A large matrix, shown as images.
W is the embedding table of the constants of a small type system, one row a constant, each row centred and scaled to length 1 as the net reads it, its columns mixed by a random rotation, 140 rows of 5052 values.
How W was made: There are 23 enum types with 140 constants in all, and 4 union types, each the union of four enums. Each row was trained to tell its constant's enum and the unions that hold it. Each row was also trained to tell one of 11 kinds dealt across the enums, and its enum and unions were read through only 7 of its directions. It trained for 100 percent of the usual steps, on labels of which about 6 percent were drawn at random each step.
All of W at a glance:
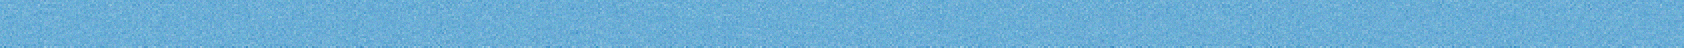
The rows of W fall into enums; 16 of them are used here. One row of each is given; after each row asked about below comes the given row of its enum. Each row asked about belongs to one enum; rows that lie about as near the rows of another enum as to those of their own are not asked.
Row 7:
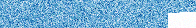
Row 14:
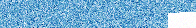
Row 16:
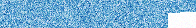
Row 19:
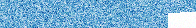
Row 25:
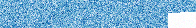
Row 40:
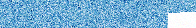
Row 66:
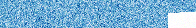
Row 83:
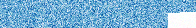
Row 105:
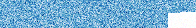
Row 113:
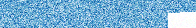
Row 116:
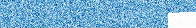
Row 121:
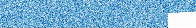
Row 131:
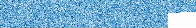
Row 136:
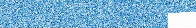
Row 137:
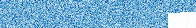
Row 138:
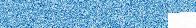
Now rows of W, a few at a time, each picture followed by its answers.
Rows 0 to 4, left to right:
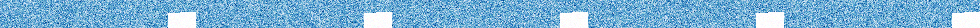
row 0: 121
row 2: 66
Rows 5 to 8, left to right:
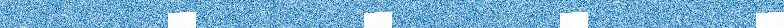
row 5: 16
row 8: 121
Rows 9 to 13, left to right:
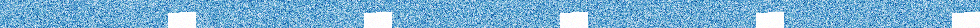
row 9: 116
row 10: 14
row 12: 19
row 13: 19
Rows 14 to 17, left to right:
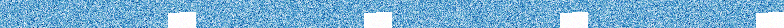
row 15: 137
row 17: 66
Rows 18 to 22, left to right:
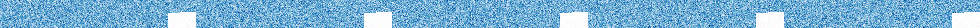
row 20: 7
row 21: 16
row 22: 137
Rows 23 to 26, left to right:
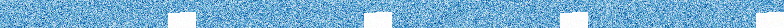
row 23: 25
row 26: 131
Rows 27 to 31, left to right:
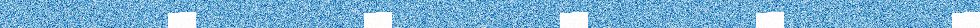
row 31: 66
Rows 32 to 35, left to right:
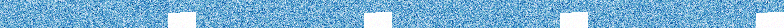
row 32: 121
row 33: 136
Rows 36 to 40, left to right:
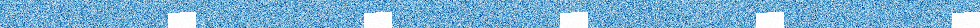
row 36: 25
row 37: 66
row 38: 138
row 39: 7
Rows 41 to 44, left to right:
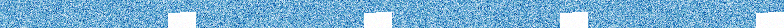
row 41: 16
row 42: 25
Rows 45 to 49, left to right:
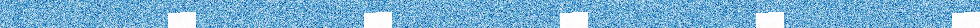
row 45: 137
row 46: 66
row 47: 66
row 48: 121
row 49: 19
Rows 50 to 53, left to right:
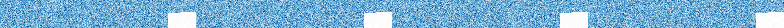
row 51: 25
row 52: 116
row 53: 83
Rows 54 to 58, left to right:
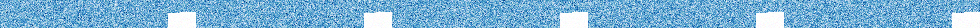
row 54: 7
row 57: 138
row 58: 138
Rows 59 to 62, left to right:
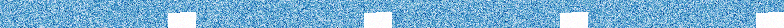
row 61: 116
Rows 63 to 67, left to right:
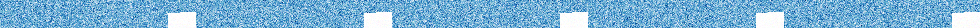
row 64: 105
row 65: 137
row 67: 131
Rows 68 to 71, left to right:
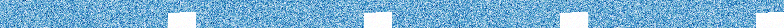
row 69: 136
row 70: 116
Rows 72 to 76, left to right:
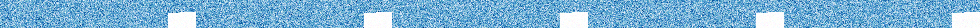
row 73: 121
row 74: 83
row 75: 136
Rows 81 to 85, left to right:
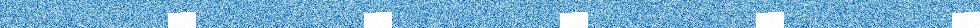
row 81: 137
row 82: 138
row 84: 19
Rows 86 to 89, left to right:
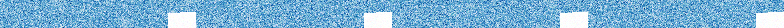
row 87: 113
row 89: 16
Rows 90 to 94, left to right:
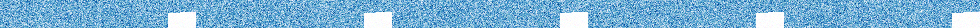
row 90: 136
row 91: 116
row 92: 121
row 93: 25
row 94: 7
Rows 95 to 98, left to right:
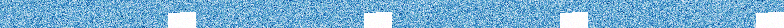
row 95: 105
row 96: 137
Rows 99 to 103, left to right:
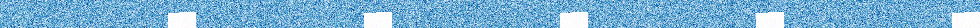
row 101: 131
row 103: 136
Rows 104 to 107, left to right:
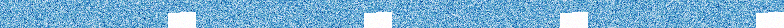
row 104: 131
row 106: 16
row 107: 16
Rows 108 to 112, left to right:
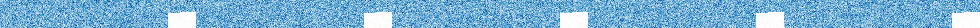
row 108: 19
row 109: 116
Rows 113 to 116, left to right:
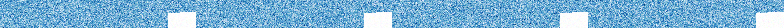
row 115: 25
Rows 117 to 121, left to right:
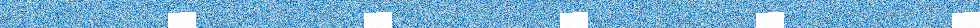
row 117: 121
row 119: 137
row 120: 7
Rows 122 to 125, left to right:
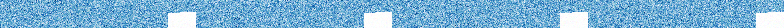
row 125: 138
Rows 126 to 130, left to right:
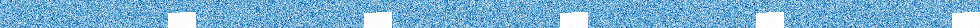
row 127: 19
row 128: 7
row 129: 116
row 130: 138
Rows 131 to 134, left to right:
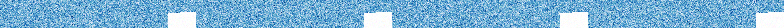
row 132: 105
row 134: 105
